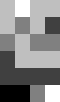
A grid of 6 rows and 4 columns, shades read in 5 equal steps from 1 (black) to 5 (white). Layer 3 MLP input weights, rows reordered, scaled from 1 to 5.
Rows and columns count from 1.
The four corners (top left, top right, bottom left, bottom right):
4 4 1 5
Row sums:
17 13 13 14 8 10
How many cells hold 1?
2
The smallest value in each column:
1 1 2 2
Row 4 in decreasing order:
4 4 4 2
